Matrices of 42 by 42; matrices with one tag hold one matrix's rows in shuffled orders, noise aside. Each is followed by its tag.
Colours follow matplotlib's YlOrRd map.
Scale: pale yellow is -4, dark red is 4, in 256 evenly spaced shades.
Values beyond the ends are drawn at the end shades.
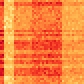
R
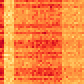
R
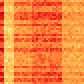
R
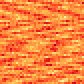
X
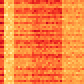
R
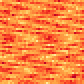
X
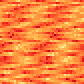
X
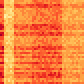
R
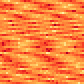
X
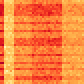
R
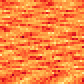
X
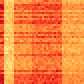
R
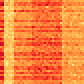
R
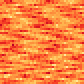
X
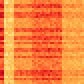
R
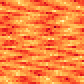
X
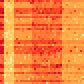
R
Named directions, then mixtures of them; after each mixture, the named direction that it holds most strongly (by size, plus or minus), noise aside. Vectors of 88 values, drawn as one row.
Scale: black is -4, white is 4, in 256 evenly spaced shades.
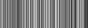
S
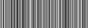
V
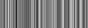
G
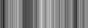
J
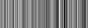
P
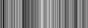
J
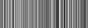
P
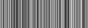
V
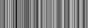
G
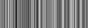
G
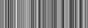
G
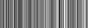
P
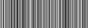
V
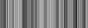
J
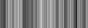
J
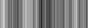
J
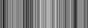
J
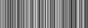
S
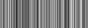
G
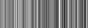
P
